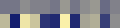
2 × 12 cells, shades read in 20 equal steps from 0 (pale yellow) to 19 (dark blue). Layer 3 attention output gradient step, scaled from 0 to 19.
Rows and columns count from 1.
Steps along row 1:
same down up same up down up down down up down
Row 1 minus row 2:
6 -8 8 6 -7 -7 8 -7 2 2 -4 1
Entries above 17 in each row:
0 3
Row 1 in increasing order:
8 8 9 9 10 10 10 11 11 11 11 12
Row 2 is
5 19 1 4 17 18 0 18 7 6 16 9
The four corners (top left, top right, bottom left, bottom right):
11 10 5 9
